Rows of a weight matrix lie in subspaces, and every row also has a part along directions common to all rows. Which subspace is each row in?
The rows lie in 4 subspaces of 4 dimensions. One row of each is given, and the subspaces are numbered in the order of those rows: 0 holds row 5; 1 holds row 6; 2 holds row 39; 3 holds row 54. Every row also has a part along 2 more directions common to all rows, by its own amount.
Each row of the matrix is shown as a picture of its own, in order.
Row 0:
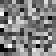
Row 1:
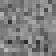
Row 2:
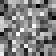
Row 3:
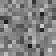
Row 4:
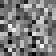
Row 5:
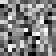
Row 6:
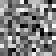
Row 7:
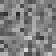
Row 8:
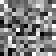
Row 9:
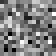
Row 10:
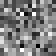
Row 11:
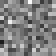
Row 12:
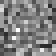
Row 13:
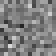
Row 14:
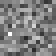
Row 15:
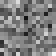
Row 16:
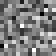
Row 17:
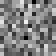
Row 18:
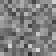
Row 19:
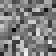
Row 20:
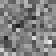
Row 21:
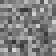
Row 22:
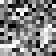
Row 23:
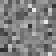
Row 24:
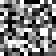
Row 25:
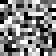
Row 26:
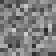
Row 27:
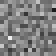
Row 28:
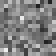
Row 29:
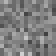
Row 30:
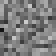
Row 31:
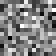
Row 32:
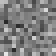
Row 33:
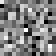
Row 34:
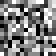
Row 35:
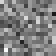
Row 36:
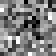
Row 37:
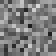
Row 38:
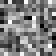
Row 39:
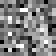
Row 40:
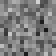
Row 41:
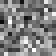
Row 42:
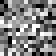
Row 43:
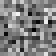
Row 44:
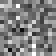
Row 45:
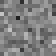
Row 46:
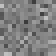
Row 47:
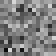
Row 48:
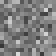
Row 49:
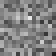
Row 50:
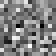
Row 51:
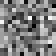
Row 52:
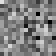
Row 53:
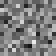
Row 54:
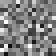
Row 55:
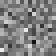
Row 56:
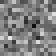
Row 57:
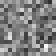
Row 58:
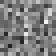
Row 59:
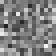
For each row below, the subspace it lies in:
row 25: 1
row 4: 0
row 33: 0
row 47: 0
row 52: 0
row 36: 1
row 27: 1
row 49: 0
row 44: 0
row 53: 3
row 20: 3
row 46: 3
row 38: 1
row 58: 0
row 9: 1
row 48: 0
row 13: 3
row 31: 1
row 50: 3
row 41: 1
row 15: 0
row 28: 2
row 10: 2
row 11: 2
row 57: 2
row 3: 3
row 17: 2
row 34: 0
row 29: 2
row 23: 3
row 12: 3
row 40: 0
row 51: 1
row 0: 3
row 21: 2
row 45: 2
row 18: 2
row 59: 3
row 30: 3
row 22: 2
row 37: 2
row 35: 1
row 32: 3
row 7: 3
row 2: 1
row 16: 1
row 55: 3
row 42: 1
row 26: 0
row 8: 1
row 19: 0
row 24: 2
